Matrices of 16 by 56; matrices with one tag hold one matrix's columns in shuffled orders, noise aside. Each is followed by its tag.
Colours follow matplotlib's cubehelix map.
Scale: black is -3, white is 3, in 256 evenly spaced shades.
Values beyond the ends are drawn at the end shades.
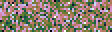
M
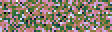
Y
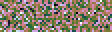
Y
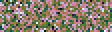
M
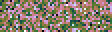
M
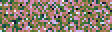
Y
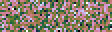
M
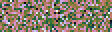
Y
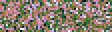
M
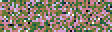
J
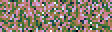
M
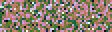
M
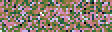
J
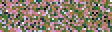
Y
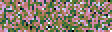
M
